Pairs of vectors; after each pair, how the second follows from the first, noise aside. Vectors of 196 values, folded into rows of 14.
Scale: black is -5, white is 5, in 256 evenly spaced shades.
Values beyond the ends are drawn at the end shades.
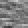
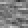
reversed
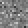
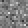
reversed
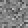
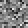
scaled up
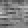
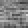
reversed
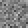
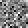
scaled up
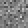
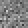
reversed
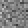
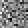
scaled up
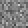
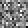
scaled up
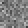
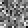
scaled up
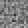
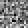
scaled up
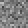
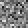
scaled up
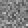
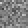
reversed
